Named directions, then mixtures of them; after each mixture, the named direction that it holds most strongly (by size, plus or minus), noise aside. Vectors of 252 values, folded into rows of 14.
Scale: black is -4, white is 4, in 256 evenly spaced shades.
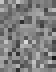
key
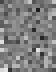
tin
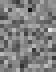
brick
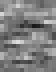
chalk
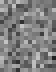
key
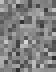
key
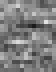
chalk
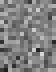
tin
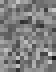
key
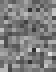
tin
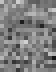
key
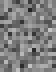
brick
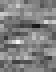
chalk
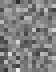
key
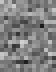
chalk
